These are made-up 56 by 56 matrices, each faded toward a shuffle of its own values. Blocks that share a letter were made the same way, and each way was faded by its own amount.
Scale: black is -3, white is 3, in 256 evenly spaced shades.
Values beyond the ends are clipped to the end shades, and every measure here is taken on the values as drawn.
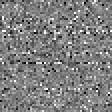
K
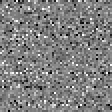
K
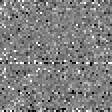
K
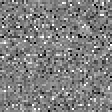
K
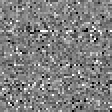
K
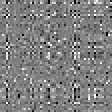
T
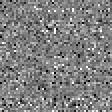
K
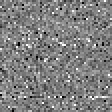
K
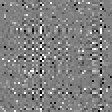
T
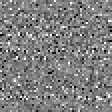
K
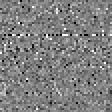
K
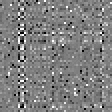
T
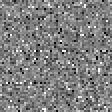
K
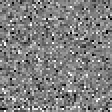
K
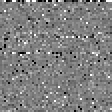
K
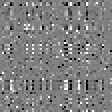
T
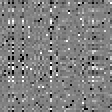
T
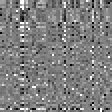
T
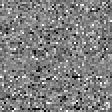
K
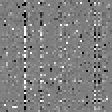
T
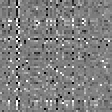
T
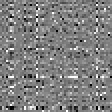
T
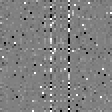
T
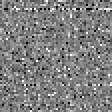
K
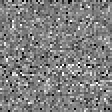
K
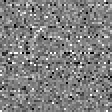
K
